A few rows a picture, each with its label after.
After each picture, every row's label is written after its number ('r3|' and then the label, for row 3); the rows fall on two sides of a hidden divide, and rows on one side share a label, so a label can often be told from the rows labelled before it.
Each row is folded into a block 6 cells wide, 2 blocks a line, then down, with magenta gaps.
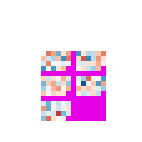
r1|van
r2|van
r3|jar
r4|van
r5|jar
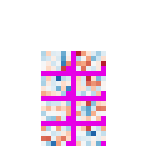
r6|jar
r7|jar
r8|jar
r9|jar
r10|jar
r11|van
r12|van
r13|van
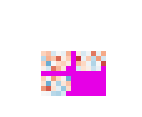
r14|jar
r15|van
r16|van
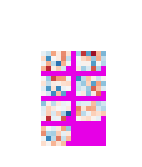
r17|van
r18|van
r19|van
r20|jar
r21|jar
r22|jar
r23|jar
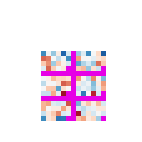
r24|jar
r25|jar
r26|van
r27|van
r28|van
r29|van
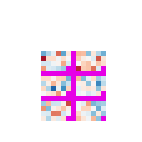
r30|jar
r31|jar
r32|jar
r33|jar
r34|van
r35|jar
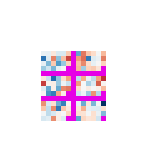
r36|van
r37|van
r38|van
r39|van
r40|jar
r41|jar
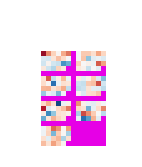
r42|van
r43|van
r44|van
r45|jar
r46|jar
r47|van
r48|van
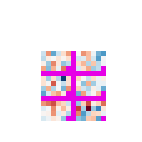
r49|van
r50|jar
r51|jar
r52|jar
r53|van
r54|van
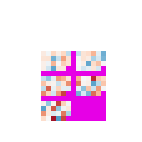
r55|van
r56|jar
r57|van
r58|van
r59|jar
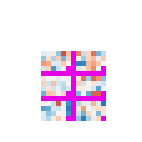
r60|van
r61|jar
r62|jar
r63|van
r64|jar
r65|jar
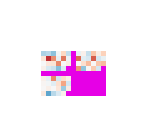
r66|jar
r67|van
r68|van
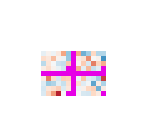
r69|jar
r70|jar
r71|van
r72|van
